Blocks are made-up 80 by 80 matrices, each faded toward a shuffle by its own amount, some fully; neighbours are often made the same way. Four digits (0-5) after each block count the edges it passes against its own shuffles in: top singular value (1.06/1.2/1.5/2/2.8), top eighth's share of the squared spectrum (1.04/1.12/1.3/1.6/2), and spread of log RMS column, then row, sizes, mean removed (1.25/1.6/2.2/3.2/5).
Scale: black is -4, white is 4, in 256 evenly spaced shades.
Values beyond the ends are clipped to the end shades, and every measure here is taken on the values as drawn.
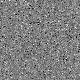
1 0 0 0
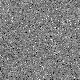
0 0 0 0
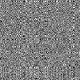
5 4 3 3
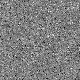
2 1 0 0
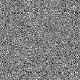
4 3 2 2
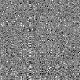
4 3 2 2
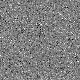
2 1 0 0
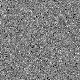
2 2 1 0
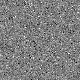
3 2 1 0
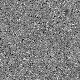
0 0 0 0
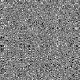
4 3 2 2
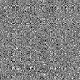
4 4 2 2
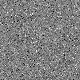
1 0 0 0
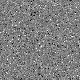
2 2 0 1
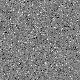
0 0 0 0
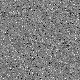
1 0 0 0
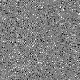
3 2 1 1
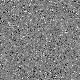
0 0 0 0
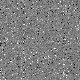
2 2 1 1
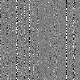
3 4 4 0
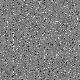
2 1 1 0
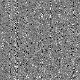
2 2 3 0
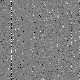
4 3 2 0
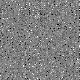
3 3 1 0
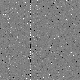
4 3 1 0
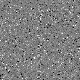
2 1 0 0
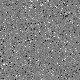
1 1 0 0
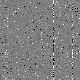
3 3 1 0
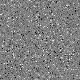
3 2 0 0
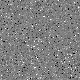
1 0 0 0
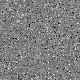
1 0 0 0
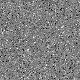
2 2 0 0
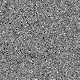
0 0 0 0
